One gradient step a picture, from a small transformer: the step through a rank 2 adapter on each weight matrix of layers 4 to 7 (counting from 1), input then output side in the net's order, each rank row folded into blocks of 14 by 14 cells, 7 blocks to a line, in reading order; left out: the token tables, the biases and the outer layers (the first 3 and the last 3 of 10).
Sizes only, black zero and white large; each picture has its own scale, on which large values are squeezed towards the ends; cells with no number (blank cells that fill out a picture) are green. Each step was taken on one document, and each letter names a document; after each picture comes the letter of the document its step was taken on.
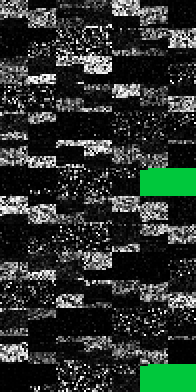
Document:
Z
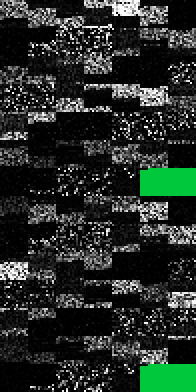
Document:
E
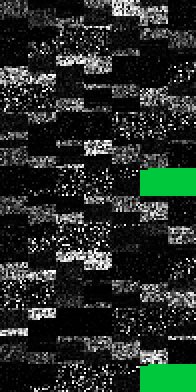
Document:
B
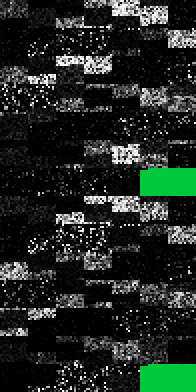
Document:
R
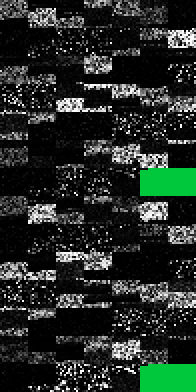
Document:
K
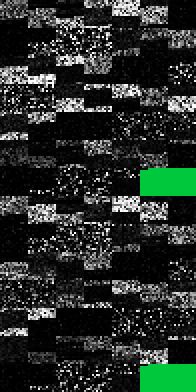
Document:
E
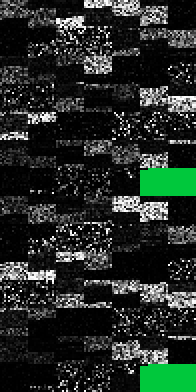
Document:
E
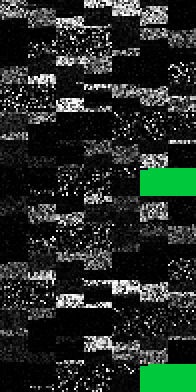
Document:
E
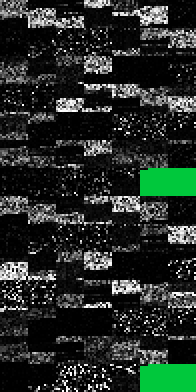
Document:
K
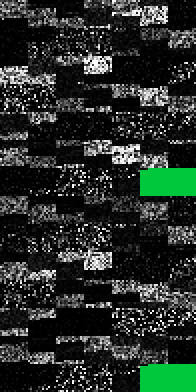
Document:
B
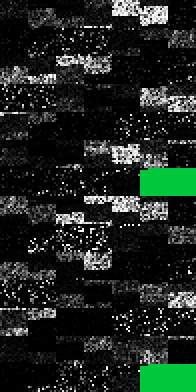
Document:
R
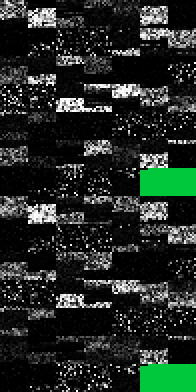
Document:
K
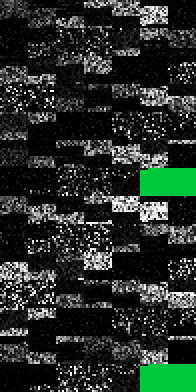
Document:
Z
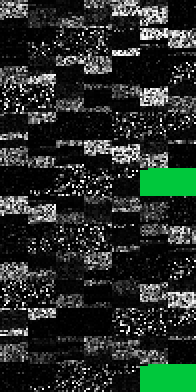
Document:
B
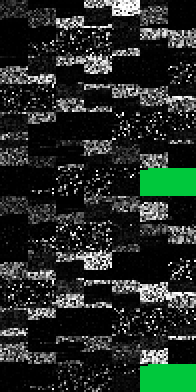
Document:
E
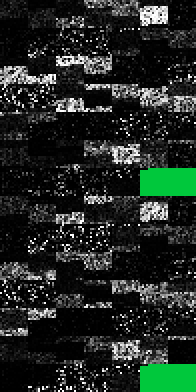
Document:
R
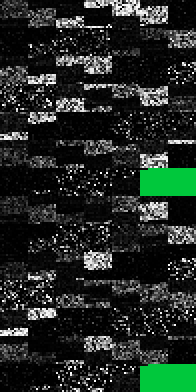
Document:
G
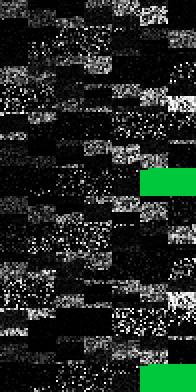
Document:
B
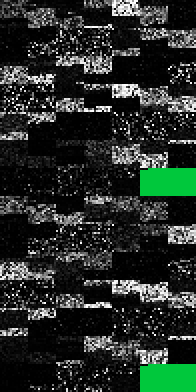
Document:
E
